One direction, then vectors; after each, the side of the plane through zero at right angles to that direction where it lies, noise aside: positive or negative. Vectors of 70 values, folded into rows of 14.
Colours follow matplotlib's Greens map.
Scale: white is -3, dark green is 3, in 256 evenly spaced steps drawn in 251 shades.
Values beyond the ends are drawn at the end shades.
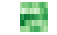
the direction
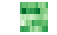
negative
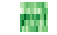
positive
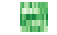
positive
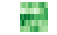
positive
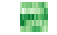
positive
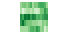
positive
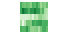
negative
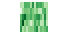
positive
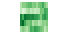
positive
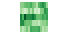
positive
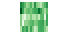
negative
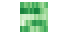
negative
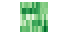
negative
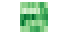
positive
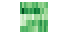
negative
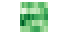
positive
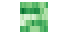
negative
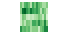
negative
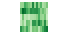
negative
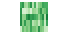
positive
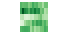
negative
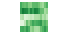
negative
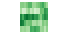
positive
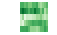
negative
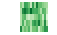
negative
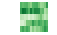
negative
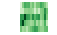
positive
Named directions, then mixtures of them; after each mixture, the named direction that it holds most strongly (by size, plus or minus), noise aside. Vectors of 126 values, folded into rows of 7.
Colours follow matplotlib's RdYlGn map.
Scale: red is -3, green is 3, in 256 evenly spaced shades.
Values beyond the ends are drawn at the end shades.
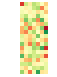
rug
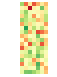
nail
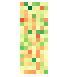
nail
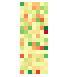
rug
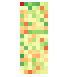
nail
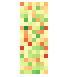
rug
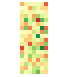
rug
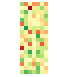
nail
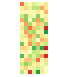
rug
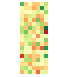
rug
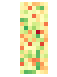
nail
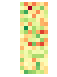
nail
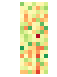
rug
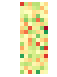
rug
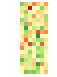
nail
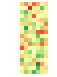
nail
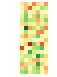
nail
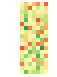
nail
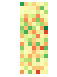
rug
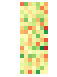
rug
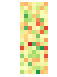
rug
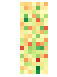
rug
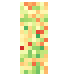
nail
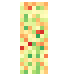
nail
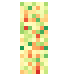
rug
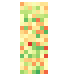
rug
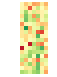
nail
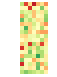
nail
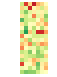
nail
